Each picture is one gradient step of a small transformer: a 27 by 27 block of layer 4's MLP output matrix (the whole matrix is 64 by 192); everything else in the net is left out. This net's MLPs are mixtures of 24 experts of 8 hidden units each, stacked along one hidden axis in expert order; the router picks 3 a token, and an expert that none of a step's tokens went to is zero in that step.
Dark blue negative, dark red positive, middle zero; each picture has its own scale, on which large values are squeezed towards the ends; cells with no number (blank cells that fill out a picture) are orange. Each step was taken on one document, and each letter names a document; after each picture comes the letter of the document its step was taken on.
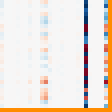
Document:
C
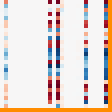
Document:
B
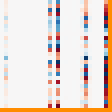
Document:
B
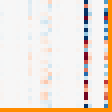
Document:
C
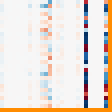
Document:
C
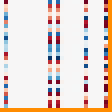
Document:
B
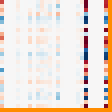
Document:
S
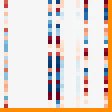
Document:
B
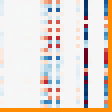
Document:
C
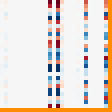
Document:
B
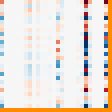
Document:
S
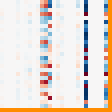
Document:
C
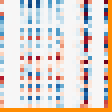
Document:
S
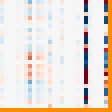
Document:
C
